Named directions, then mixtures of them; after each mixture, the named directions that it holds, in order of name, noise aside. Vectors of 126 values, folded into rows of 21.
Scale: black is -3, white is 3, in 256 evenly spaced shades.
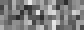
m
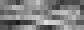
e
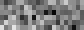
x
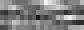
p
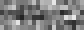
m, p, x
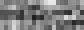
m, p, x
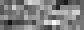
e, m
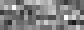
e, m, p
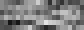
e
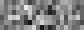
e, m, x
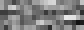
e, p, x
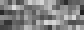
e, m, p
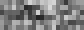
m, p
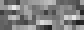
e, p, x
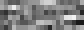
e, p, x
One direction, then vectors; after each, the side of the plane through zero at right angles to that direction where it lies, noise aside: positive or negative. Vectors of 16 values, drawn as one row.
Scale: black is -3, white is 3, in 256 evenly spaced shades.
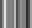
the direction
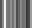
positive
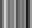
positive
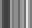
negative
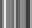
positive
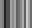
negative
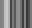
positive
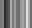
negative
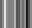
positive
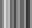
positive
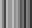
negative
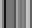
negative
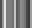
positive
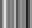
positive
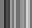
negative
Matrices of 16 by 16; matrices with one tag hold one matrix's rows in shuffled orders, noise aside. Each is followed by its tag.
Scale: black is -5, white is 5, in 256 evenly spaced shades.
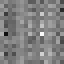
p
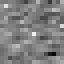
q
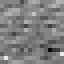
q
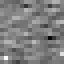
q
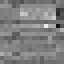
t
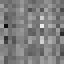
p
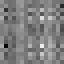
p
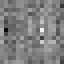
p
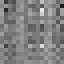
p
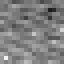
q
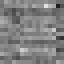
t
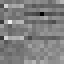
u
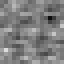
q
